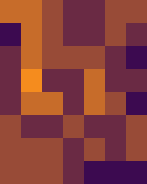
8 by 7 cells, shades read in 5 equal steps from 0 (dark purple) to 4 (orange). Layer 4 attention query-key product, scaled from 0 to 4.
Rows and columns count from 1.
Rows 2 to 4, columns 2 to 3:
3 2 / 3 2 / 4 1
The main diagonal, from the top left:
3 3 2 1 3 1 2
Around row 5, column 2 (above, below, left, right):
4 1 1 3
